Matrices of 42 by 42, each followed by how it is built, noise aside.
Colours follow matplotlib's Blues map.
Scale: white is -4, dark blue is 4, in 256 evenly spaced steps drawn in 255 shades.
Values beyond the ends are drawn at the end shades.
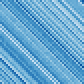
Toeplitz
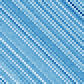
Toeplitz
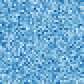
noise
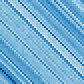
Toeplitz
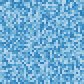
noise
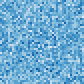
noise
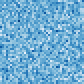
noise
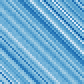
Toeplitz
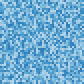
noise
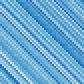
Toeplitz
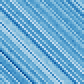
Toeplitz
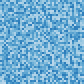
noise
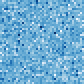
noise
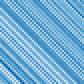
Toeplitz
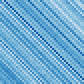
Toeplitz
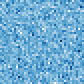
noise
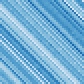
Toeplitz
